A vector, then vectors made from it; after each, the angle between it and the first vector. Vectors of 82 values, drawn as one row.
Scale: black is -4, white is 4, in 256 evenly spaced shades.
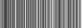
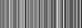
partly opposed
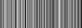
nearly opposite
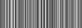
partly opposed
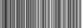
nearly parallel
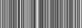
orthogonal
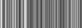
orthogonal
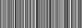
partly opposed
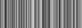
partly aligned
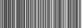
nearly parallel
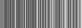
nearly parallel
